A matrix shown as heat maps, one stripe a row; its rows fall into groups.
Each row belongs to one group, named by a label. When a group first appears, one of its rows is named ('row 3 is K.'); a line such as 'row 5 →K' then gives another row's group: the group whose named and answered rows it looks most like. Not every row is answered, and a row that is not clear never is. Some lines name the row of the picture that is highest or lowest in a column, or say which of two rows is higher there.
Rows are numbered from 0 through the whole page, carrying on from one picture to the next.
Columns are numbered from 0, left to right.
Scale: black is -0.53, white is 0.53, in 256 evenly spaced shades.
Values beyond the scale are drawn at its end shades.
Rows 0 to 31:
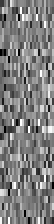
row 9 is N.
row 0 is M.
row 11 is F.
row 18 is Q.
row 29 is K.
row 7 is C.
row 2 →C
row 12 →Q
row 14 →N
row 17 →K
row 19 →M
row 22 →N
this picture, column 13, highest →2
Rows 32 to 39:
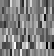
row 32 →N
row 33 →N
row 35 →C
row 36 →K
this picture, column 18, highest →38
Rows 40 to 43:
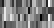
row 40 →N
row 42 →M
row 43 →Q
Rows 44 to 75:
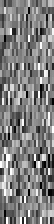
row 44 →Q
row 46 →N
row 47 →N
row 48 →K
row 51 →N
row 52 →C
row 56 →M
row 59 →F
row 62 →K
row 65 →M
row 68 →M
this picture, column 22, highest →54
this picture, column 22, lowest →67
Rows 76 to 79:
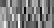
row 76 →F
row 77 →F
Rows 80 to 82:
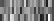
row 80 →N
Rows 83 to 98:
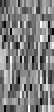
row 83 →C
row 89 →K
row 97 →M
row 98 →Q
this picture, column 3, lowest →91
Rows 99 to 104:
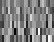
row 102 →N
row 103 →K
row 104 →N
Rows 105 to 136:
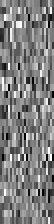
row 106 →N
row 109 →M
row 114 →C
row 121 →C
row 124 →F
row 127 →N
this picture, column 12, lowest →124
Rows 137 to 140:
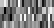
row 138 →Q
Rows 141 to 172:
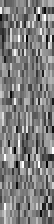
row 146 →N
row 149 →Q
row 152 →Q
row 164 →K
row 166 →N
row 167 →K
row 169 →N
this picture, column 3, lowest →143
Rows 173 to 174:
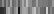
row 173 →C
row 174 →C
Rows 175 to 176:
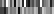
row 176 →C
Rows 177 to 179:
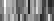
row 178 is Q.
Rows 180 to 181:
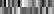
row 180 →C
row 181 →Q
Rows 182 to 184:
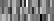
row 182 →F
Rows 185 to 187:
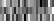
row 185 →M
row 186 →K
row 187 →F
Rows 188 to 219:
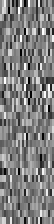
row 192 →F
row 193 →K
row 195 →F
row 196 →N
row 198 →C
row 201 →N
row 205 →C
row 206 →K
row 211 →M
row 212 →C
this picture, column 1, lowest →201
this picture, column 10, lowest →195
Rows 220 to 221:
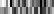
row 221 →K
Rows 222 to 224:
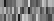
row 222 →Q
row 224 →C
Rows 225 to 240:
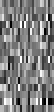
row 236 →C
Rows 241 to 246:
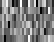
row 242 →M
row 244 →C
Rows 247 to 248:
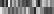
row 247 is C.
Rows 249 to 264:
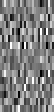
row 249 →M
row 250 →N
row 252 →F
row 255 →N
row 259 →M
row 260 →F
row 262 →C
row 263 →K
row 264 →Q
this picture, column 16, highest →260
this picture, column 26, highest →263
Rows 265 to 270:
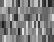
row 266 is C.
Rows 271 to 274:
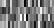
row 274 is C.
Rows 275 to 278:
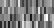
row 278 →C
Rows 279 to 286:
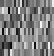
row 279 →K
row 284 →C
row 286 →M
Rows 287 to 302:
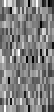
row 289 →N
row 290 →M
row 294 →Q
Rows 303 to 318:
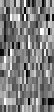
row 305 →N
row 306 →Q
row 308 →Q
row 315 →K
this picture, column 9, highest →305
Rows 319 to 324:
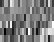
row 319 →M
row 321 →F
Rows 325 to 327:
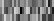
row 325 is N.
